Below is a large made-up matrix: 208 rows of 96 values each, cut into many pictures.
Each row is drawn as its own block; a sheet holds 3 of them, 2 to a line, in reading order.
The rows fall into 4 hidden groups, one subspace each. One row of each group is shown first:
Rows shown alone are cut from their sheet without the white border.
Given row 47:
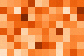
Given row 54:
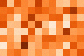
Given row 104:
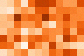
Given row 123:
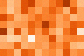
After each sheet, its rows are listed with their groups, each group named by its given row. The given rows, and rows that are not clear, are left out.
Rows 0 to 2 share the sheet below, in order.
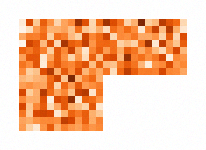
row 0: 54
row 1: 47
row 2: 123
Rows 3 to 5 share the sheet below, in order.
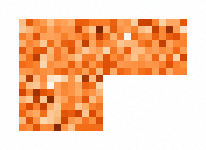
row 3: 54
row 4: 47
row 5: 54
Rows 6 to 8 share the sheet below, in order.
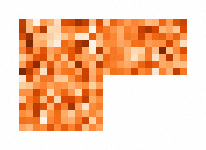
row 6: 104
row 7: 47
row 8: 54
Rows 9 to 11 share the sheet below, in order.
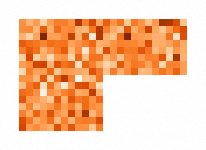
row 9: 47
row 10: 47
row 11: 47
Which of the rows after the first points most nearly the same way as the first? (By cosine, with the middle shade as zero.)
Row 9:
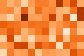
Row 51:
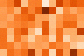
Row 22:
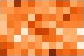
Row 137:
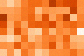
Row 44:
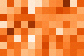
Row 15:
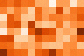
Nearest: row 137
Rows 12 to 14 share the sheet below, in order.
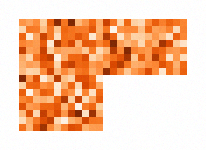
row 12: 123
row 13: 104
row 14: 47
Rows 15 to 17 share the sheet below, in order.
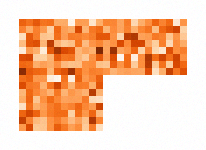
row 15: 123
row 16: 54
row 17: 123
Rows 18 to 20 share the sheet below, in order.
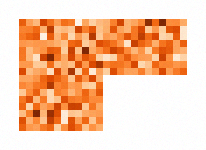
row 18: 47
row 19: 123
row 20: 54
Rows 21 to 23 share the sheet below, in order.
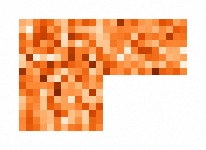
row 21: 104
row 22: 123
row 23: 123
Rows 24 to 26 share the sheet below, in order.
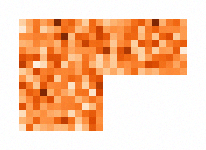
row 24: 104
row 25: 123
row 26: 47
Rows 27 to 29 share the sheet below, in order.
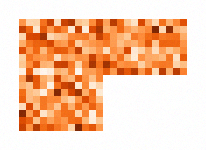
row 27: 47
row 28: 47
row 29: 47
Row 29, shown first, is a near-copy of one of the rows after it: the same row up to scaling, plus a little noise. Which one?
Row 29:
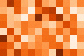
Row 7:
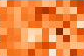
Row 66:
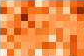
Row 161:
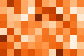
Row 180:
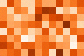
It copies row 161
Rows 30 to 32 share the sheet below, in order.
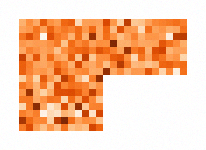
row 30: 47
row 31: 104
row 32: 47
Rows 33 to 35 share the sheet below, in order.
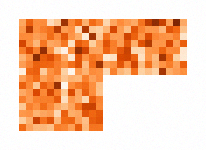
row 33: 123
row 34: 123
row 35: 104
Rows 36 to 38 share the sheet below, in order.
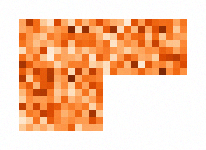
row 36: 47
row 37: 104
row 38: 47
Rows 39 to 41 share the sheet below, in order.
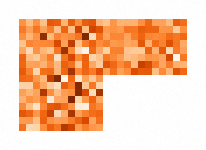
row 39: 123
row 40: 47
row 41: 123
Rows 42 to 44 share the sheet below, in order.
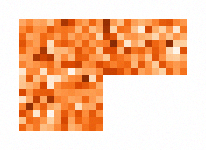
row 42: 123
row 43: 104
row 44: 54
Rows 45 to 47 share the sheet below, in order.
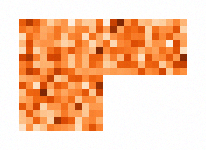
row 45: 123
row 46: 104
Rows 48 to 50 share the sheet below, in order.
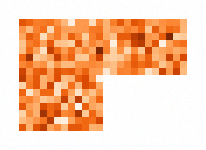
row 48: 123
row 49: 104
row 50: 47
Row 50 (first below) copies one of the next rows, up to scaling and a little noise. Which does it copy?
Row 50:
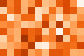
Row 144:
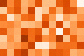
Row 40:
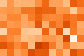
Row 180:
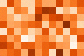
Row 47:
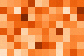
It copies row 144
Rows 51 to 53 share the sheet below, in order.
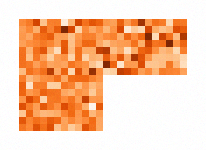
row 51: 47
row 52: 104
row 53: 104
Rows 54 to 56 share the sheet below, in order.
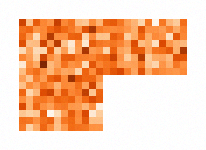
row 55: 123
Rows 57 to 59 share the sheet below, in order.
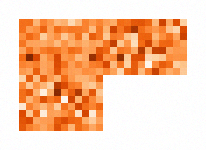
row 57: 123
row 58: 54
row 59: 47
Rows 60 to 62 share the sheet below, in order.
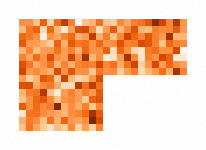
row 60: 47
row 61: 123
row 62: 47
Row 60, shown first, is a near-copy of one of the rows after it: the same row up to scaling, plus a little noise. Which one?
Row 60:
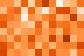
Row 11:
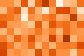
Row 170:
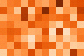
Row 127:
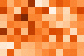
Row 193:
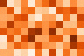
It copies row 11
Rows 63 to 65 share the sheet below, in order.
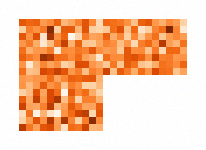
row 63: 47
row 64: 47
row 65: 104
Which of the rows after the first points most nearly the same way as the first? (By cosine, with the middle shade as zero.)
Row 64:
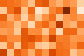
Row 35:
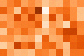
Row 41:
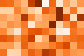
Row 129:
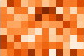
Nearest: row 41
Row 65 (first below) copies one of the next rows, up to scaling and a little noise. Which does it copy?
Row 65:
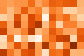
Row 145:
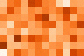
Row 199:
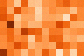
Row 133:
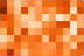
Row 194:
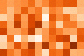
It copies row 194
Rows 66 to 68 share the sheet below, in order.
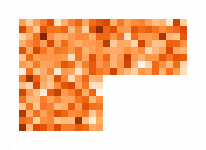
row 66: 47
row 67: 54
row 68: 47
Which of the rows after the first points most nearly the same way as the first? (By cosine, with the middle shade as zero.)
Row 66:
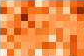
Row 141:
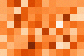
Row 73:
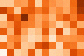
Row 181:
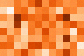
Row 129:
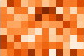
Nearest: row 73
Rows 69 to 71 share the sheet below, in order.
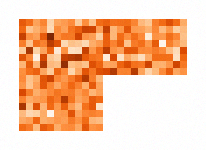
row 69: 54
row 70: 104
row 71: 123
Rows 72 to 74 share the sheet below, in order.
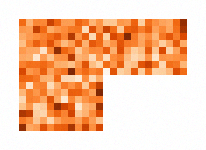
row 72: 123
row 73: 47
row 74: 123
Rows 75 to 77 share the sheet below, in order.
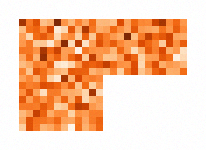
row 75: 47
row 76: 123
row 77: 123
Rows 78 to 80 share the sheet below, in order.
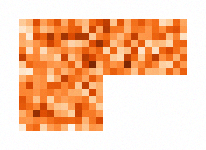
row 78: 104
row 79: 54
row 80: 123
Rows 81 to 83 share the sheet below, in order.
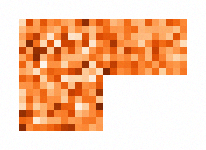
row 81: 54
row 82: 104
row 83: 123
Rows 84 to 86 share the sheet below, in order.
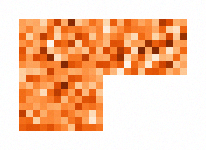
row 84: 123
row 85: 54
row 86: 47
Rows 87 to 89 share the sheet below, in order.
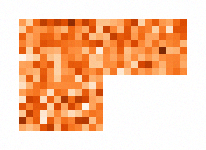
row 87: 123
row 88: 47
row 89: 54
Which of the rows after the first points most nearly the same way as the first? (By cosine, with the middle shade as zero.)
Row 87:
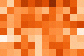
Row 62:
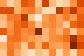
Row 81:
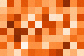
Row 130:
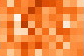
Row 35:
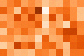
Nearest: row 130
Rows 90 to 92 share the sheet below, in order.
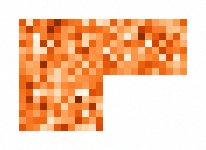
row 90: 54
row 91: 47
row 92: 104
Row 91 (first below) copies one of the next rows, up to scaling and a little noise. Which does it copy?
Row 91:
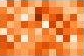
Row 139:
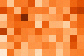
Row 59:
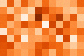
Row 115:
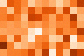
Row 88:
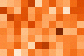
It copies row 59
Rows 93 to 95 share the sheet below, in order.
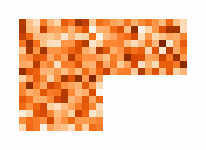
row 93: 104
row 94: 47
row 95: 123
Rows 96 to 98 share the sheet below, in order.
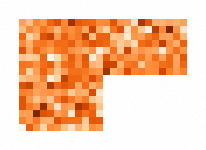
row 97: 47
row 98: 123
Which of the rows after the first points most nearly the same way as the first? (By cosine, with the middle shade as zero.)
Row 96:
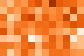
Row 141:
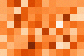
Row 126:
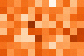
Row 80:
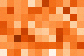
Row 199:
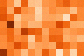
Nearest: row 141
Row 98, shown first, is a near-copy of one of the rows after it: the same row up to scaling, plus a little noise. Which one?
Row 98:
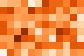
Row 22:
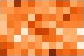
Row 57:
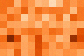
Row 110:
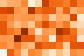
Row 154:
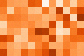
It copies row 110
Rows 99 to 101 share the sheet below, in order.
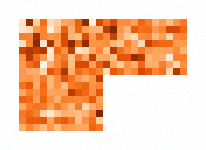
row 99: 54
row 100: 104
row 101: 47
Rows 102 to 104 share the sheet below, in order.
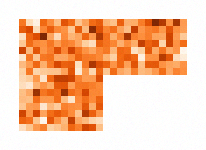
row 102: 47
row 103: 123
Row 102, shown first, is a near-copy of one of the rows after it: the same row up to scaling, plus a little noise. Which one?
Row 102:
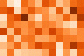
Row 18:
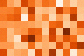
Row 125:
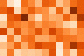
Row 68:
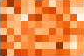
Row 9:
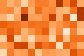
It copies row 125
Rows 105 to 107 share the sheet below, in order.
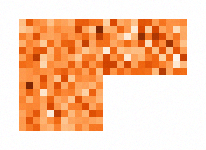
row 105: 54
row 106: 47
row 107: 123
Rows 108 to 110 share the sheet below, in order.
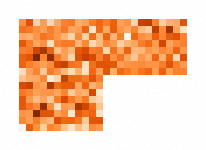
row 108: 123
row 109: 47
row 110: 123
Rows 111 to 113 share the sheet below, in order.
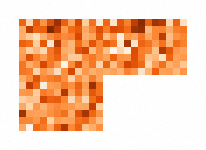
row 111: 54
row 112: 54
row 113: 104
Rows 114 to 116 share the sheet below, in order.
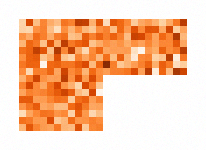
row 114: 54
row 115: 47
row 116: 123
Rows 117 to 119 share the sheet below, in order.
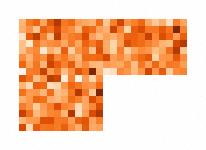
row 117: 104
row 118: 104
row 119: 123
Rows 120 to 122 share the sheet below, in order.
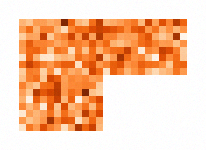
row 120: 47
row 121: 123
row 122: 104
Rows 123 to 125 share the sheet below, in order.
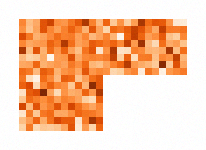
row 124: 54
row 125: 47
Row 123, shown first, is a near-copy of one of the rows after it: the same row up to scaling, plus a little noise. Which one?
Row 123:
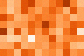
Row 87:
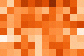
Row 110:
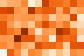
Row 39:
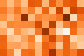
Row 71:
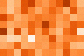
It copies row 71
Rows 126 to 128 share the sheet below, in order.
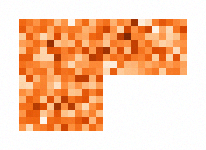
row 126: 123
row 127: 47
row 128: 54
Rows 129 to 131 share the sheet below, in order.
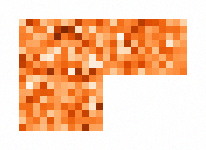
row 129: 47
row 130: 54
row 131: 104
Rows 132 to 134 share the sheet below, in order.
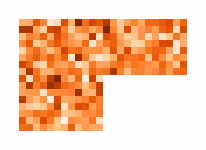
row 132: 123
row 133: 104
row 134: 54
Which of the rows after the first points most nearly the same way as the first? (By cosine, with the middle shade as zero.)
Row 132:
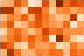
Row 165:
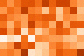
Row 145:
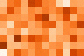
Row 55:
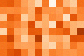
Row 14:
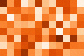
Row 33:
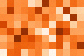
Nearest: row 33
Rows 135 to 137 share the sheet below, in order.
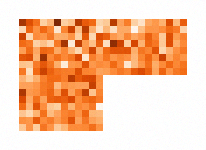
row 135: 47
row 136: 54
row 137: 123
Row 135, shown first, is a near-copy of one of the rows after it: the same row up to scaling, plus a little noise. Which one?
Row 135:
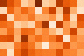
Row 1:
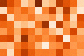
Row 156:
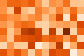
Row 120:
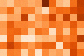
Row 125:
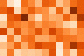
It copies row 1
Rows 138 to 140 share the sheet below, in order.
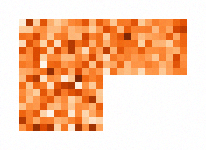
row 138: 54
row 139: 47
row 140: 47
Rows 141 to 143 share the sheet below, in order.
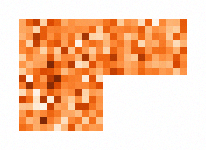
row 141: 104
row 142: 123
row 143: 54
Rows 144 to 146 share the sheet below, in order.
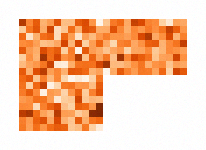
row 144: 47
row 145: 104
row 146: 123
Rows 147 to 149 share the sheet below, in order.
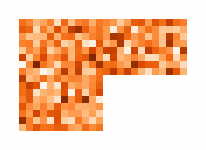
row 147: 104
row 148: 104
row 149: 104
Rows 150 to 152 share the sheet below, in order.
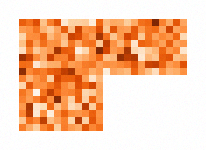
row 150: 123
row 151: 123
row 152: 54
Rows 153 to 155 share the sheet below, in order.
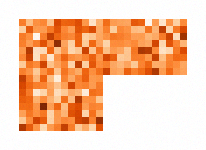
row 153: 54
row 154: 123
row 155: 104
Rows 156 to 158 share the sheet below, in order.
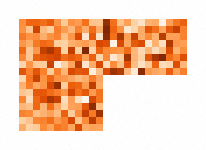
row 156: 47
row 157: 54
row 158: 104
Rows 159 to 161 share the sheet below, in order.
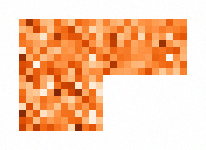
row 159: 47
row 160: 104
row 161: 47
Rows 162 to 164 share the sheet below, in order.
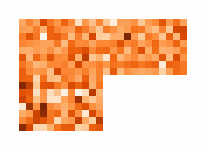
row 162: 47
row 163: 47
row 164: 104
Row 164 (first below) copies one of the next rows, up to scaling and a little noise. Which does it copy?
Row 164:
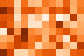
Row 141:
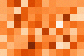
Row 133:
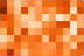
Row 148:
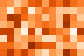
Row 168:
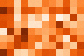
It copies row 168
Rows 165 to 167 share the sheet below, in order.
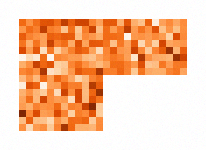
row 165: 123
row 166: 123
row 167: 104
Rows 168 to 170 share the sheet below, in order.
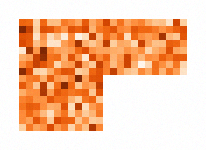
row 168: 104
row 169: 54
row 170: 47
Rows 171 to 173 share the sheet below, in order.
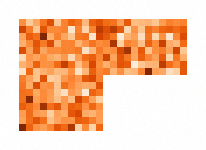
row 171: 47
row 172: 104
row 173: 104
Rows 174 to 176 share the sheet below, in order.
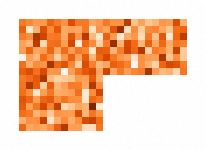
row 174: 104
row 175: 104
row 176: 104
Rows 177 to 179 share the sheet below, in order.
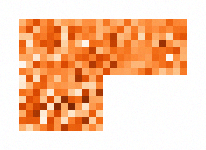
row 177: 104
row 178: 104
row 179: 54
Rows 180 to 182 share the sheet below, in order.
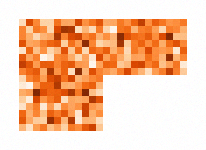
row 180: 47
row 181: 104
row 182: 104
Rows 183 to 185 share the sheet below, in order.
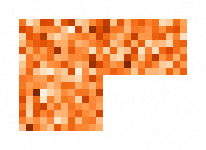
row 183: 47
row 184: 54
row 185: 54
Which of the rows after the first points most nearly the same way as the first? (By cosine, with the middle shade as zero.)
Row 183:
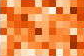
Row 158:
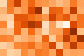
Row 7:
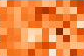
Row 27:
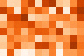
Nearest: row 27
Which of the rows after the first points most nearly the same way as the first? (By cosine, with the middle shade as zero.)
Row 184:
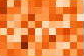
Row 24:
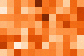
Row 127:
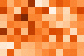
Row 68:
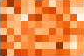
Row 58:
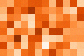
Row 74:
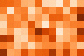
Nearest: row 68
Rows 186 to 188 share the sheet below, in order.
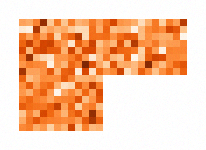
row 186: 104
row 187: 54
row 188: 47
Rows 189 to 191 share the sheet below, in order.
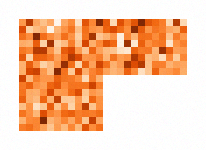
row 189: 54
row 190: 54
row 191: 54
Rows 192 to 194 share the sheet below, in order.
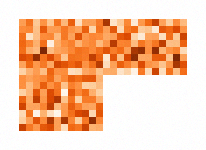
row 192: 123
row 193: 47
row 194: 104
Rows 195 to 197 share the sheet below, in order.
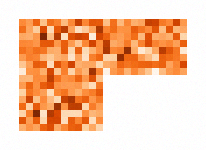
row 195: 47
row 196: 123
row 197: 54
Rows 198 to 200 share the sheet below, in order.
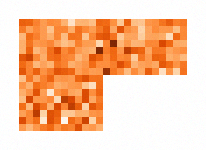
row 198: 123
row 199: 104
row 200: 54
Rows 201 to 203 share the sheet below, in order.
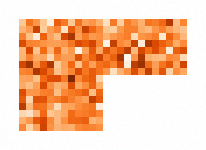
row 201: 47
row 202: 54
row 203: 123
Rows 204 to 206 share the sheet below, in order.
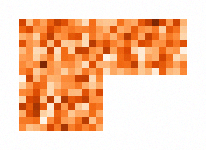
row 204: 54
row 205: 123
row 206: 54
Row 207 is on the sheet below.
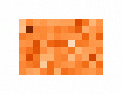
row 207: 54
